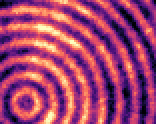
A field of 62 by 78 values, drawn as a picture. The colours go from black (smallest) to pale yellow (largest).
Rings: centred on the bottom left. Lone odd cells: none. Average level on the scale: 50%.
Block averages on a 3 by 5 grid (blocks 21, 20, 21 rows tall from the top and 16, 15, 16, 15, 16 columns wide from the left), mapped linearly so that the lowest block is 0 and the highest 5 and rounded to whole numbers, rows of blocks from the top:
2 5 3 1 1 / 2 5 3 2 1 / 1 3 4 1 0
